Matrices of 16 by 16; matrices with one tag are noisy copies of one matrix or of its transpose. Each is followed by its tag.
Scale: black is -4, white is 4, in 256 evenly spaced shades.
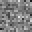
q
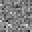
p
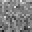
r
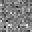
p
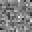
q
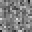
q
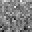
r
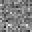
p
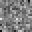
q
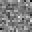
q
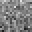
r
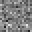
p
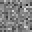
p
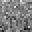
r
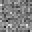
p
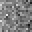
r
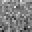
r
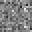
p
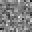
q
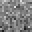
r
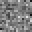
q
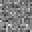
p
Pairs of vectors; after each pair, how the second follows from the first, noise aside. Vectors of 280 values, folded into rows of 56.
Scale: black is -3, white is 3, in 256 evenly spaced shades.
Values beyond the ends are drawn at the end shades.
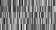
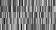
copied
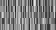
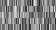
sign-scrambled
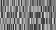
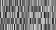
negated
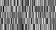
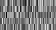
wrapped around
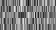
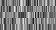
copied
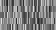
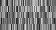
sign-scrambled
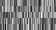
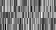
copied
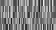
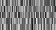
wrapped around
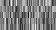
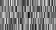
sign-scrambled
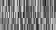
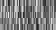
copied
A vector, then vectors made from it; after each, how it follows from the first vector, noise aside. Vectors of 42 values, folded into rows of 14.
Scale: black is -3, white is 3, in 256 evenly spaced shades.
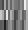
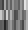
copied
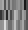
negated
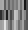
negated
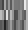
copied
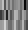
negated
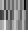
negated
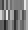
copied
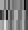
negated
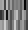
negated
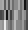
negated
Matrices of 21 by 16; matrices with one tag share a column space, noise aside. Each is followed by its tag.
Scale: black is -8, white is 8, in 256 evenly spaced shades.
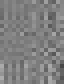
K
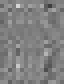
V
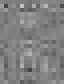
V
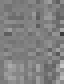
K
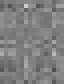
V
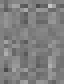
V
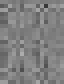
V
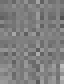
K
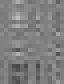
K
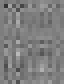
V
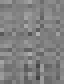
K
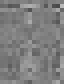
V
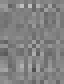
V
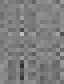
K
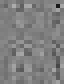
V
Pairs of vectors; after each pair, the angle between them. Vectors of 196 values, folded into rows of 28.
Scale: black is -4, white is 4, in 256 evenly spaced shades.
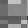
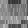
nearly opposite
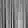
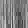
nearly opposite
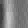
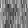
partly opposed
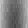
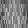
partly opposed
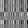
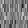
partly aligned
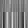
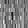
partly opposed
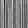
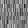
partly aligned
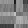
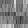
nearly opposite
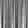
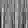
nearly opposite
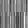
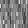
partly opposed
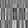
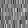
partly opposed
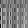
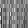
nearly opposite
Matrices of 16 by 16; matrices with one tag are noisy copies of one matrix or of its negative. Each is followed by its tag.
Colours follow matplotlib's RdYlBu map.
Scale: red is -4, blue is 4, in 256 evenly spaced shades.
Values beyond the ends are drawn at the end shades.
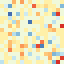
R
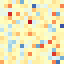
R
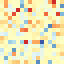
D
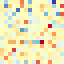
D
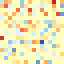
D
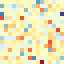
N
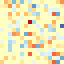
R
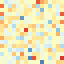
N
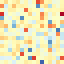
N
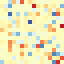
R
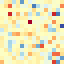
R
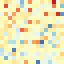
D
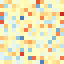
N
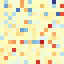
D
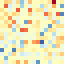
D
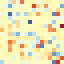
R
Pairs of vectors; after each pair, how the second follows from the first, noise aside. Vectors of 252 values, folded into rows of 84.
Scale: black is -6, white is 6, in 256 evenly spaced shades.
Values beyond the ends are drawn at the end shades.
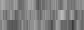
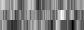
scaled up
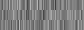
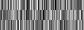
scaled up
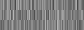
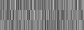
negated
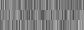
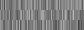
negated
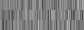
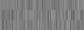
shrunk
